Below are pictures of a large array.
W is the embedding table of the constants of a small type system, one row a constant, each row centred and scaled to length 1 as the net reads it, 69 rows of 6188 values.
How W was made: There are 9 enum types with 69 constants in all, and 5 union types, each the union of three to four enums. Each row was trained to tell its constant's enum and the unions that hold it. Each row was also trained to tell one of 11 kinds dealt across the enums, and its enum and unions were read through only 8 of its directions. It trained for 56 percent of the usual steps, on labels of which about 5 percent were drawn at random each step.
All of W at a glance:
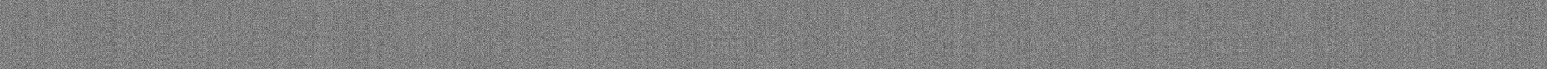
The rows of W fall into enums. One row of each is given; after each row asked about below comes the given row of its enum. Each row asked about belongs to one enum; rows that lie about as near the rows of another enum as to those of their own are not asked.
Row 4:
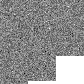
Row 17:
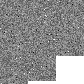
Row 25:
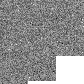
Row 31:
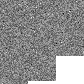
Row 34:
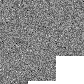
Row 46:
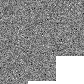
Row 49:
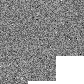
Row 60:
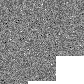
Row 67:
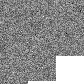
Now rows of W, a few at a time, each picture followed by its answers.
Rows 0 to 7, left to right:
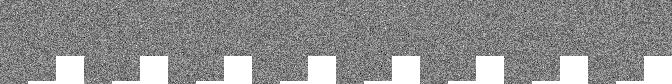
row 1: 17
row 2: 34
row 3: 4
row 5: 31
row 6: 49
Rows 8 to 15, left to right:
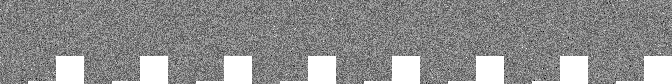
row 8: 34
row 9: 31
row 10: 67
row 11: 46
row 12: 34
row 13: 34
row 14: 17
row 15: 25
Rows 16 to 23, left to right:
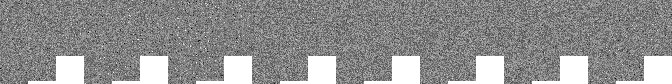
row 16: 34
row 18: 67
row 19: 34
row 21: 4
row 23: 25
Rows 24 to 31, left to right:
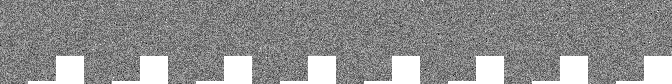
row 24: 4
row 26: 60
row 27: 67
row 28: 67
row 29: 60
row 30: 49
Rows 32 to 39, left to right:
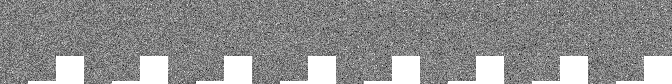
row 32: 31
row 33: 46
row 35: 31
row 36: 25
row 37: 25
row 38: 60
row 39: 46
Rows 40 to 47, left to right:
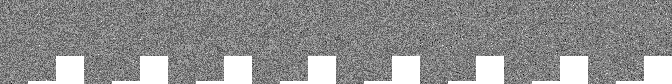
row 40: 60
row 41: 17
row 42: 67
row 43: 4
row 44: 67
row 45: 67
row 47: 31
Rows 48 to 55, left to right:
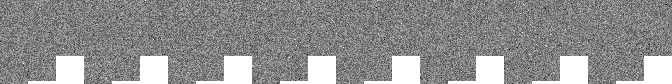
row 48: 46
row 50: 4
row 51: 67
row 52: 46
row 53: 34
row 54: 46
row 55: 31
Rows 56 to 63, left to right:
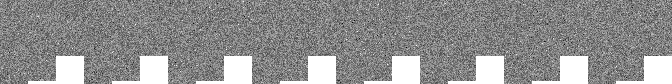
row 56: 31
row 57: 49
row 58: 60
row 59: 34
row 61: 49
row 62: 17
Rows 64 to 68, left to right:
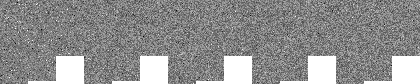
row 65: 60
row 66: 31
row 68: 17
